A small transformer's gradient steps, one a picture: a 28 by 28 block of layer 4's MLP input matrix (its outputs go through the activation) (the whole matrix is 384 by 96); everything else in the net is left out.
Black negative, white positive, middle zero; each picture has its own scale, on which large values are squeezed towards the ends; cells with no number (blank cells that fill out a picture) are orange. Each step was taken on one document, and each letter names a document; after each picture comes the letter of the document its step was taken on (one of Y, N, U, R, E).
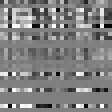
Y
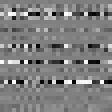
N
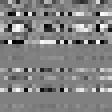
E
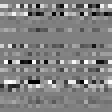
N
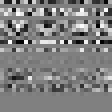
E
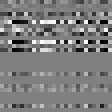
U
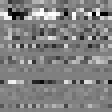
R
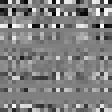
Y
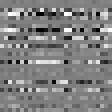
R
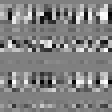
U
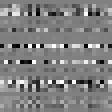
N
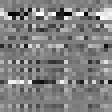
R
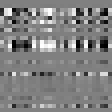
U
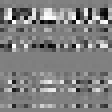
U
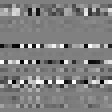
N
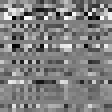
R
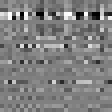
R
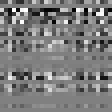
E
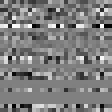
Y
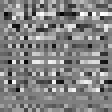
R
